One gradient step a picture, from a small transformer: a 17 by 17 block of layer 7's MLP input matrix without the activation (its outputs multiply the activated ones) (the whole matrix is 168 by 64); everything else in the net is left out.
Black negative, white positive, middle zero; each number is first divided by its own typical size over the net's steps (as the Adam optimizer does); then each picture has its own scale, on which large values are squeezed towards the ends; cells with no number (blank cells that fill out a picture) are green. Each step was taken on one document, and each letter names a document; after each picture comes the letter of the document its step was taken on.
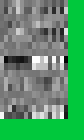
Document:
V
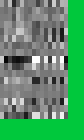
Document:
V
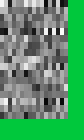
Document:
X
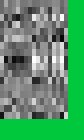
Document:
V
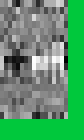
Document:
V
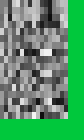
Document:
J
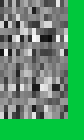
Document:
J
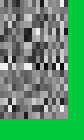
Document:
X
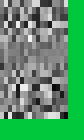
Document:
J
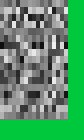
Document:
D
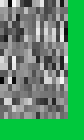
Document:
X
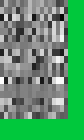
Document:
V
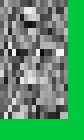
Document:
J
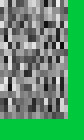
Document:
X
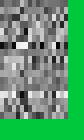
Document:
D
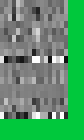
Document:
V
